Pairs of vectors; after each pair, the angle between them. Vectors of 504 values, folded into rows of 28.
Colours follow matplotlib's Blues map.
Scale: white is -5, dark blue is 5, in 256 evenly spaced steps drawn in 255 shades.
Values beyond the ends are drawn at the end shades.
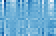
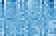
nearly opposite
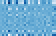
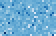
orthogonal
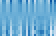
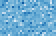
orthogonal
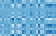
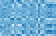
nearly parallel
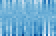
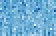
partly opposed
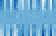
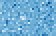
orthogonal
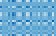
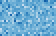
partly opposed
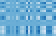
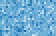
orthogonal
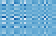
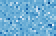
orthogonal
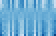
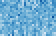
partly opposed
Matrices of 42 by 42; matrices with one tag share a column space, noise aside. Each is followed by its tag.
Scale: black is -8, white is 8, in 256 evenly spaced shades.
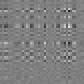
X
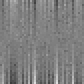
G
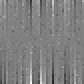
G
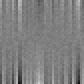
G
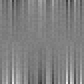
G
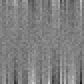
G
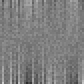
G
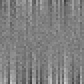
G
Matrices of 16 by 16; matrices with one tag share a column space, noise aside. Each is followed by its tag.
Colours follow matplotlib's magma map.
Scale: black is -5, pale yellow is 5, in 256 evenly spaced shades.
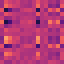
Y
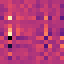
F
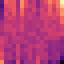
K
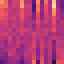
K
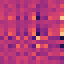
F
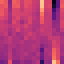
K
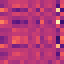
Y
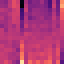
K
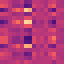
Y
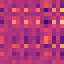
Y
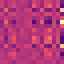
Y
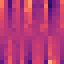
K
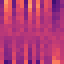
K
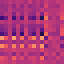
F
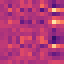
Y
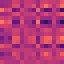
Y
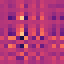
F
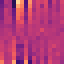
K
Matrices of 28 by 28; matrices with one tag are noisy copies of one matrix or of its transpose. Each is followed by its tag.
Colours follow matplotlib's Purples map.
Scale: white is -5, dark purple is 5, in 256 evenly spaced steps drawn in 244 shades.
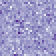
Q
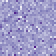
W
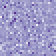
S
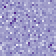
S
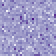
Q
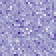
Q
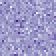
Q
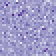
S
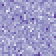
Q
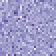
W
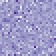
W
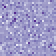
S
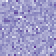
W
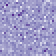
S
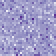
Q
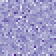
W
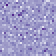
S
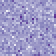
Q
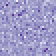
S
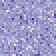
Q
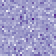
Q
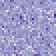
Q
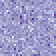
Q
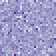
W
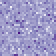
Q
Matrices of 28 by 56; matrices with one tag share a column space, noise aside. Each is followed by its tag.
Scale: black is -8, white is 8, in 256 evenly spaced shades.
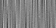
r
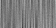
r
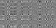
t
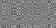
t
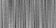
r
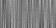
r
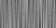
r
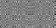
t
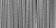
r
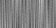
r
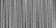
r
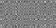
t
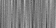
r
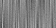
r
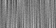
r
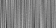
r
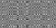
t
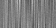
r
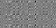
t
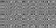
t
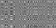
t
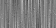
r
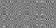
t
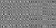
t
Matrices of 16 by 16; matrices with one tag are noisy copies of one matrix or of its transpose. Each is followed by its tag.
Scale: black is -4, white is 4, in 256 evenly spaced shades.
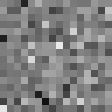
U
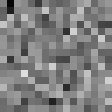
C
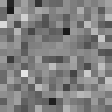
C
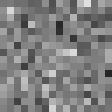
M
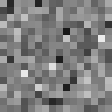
C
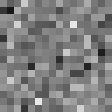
C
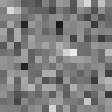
M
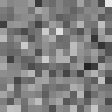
U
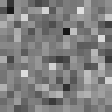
C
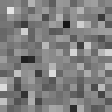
M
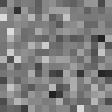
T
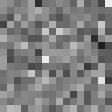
U
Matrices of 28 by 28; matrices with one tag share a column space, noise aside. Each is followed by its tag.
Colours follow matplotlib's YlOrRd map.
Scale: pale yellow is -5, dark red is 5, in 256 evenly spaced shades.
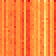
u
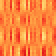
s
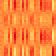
s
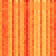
u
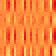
s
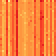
u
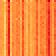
u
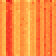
u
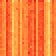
u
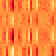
s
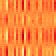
s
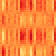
s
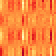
s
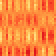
s
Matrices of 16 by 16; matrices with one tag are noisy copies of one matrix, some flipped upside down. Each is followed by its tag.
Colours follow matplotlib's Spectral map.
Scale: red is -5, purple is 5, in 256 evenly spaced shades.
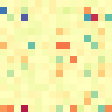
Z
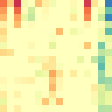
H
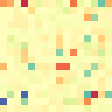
Z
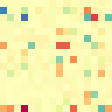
Z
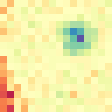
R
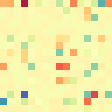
Z
